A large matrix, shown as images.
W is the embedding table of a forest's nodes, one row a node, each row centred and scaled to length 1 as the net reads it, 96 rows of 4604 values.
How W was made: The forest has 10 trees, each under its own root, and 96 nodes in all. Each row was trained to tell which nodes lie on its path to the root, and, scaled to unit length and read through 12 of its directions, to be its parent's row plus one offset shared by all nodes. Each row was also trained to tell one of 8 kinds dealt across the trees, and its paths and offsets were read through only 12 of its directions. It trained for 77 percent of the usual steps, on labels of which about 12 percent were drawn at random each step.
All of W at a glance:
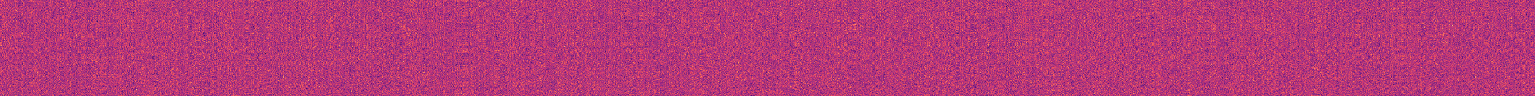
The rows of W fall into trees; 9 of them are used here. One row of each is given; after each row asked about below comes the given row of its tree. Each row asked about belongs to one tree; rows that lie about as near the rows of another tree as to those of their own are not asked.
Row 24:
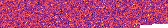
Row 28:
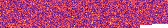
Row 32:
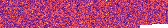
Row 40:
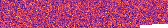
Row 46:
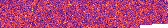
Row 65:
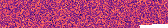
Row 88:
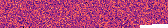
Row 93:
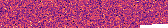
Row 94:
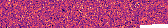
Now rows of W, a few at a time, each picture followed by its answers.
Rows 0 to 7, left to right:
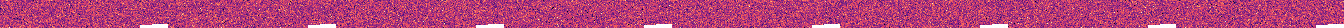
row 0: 40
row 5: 46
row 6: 65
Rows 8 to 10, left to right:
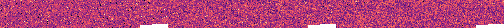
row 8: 93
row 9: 40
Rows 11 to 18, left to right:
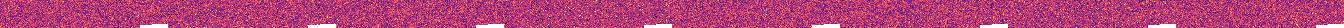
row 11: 93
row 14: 65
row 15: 40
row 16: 46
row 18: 46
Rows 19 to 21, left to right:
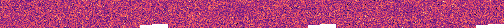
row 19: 40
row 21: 24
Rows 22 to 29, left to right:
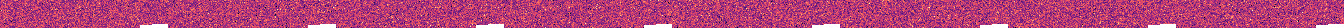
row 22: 40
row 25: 46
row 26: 24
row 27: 24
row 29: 24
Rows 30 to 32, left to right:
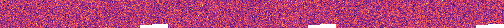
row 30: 65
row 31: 24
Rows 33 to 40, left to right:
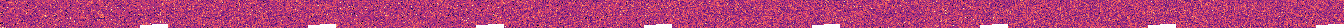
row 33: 65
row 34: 93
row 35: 93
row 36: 24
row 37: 24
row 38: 46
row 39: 46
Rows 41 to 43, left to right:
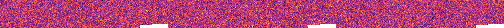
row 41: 46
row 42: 65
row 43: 65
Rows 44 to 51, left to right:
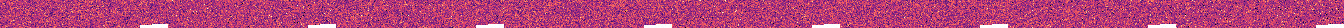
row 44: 65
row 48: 93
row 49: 28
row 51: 65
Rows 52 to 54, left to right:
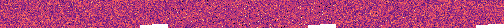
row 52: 40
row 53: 46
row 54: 24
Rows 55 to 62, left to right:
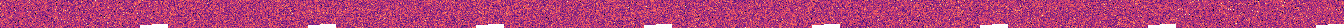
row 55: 24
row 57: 88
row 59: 40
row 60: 94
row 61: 93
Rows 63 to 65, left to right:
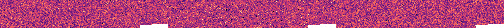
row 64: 46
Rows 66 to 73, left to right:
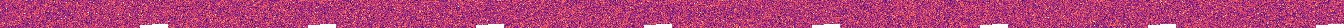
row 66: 46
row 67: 65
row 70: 93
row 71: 32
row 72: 88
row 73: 28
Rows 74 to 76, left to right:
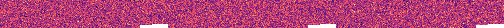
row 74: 88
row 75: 32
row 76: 94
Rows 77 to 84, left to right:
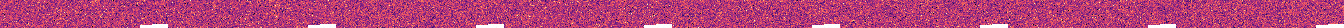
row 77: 88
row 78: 24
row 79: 88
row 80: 46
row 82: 65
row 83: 65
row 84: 94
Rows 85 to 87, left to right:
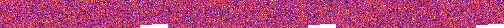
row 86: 93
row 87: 24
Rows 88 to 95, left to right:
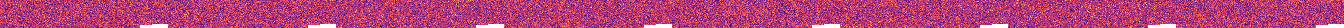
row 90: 32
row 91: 93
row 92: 32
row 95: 40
